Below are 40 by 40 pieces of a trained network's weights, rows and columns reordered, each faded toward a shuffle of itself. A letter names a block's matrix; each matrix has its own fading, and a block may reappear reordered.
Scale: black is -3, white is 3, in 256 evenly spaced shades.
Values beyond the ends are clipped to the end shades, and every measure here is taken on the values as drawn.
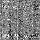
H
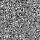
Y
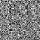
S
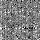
H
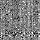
H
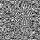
S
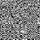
S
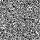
Y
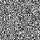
S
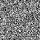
Y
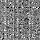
H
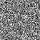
Y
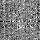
H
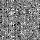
H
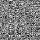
S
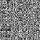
S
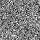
Y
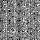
H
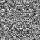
S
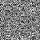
S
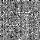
H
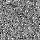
Y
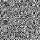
S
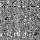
H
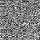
S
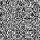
S
